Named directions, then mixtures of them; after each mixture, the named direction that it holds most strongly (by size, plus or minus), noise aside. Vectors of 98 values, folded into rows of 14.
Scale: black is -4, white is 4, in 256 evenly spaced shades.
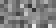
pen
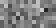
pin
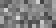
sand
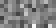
pen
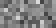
sand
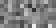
pen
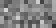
sand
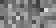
pin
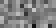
pen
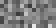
pen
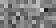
pin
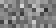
pin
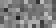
sand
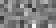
pen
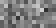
pin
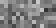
pin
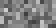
sand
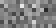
pin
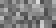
sand
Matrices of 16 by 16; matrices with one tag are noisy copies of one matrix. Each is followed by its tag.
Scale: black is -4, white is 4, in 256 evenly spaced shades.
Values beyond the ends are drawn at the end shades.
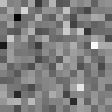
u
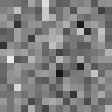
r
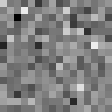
u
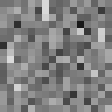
r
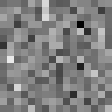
r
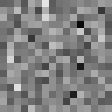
r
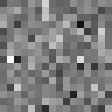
r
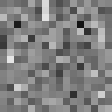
r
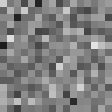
u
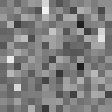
r
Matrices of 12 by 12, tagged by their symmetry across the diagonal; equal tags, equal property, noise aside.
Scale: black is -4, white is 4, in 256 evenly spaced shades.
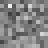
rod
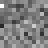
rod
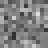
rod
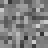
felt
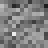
rod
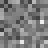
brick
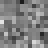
felt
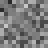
brick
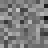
rod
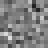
felt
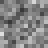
brick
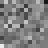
felt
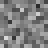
felt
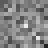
brick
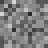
brick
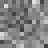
brick
